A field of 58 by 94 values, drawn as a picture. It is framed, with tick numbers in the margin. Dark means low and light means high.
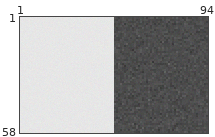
It is made of 1 by 2 panels. Panel 1,1: very high, flat. Panel 1,2: low, fine-grained, faint in contrast.
